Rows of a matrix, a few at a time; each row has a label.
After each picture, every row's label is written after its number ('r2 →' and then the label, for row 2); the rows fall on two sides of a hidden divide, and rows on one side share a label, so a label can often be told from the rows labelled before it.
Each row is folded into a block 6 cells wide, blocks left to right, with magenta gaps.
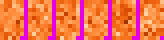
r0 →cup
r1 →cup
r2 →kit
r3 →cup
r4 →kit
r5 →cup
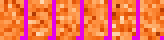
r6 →cup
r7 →cup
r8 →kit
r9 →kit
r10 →cup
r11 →cup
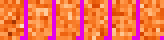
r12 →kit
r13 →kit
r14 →cup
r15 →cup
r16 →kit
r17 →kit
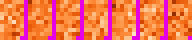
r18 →cup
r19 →kit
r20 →cup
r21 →cup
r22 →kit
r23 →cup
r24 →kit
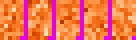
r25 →kit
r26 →kit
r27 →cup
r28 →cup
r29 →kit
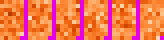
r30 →kit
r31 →kit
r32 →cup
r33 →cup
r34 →kit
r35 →cup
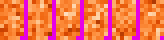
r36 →cup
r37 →cup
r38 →cup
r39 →cup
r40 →kit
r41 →kit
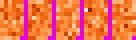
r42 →cup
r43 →kit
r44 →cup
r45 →cup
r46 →kit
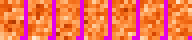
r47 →cup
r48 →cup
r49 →kit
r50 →cup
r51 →kit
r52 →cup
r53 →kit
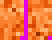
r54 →kit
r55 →kit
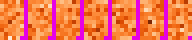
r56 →cup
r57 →kit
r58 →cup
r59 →kit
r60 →kit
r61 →kit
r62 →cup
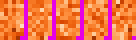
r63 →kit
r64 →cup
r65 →kit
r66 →kit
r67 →cup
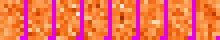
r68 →cup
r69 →kit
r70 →cup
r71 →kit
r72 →kit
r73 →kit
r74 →kit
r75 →kit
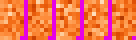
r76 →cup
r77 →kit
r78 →cup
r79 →kit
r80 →kit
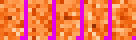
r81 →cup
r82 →cup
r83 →kit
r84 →kit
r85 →kit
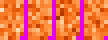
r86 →cup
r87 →kit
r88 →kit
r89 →kit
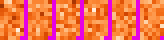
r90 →kit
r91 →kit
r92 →cup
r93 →kit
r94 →cup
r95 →cup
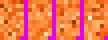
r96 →kit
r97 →kit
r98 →kit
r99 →kit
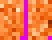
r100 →kit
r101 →cup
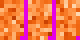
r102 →kit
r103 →cup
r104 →kit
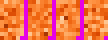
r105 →kit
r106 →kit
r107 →kit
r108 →kit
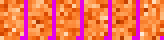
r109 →cup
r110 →kit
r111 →kit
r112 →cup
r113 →kit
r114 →cup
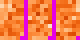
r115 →cup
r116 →cup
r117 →cup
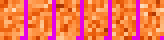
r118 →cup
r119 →kit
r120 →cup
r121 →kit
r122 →cup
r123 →kit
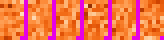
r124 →kit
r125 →kit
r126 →kit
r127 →kit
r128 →kit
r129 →cup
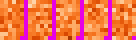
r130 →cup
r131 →kit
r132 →cup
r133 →cup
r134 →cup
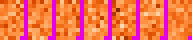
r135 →kit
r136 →kit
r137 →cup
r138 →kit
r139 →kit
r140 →kit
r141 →cup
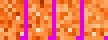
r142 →cup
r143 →kit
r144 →cup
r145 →cup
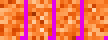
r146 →kit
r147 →cup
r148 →cup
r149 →kit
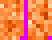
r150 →cup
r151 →kit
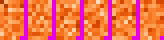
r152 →kit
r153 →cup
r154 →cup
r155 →kit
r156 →cup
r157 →cup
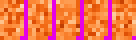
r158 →kit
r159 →cup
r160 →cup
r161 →kit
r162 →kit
